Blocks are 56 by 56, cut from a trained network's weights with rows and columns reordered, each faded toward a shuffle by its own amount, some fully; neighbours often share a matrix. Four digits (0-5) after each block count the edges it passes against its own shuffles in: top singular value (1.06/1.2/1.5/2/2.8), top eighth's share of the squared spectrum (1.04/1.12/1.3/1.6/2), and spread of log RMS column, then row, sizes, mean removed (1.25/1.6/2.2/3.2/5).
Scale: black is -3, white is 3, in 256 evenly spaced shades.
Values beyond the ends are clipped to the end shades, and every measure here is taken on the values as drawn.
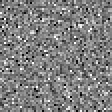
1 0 0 0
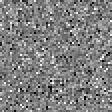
0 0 0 0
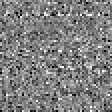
3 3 0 2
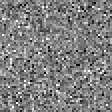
1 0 0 1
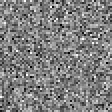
0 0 0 0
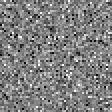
2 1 0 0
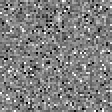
0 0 0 0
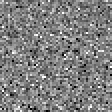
2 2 0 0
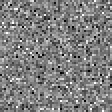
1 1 0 0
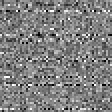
4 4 0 3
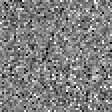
2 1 0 1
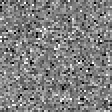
1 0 0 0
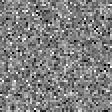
2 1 0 0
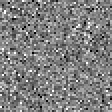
2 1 0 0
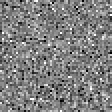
1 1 0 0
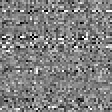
4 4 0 3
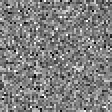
0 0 0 0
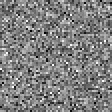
0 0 0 0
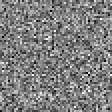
2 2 0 0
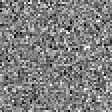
1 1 0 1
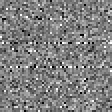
3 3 0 2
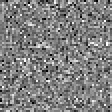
1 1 0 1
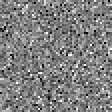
0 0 0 0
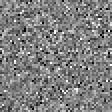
2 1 0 1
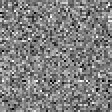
2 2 0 1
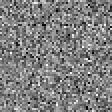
2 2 0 0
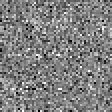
2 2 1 1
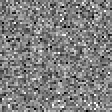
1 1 0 0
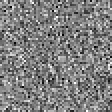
2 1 0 0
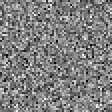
1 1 0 0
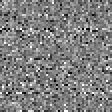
3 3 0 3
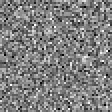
0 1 0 0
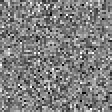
1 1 1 0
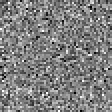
2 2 0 0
